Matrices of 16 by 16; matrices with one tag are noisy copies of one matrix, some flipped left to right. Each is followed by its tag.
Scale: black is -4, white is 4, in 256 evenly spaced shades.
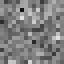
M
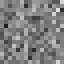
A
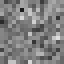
M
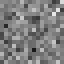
A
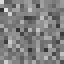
A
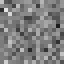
A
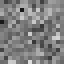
M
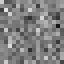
A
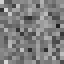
A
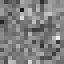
M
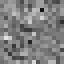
M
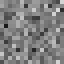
A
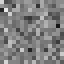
A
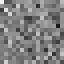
A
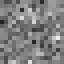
M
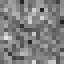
M
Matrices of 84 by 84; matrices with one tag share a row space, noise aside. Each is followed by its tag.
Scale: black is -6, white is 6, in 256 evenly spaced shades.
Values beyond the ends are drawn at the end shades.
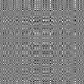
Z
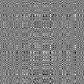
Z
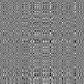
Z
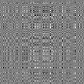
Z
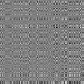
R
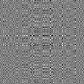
Z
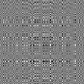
Z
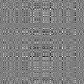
Z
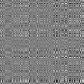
R
